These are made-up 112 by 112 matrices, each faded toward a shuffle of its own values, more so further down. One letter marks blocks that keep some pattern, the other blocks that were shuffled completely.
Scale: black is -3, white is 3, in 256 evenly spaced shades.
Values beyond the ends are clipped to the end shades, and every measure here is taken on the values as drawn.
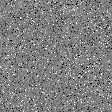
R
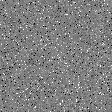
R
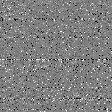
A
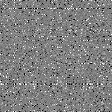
A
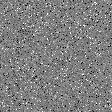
R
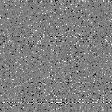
A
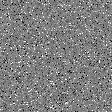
R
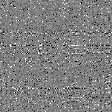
A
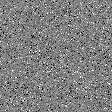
R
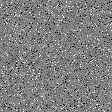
R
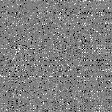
A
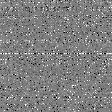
A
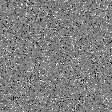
R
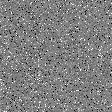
R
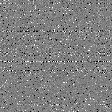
A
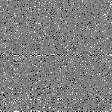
A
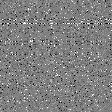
A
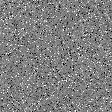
R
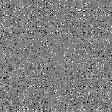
A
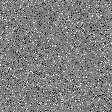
R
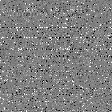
A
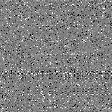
A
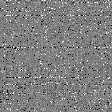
A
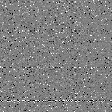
A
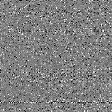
A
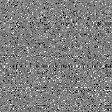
A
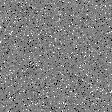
R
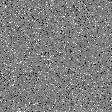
R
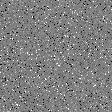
R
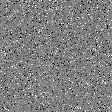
R
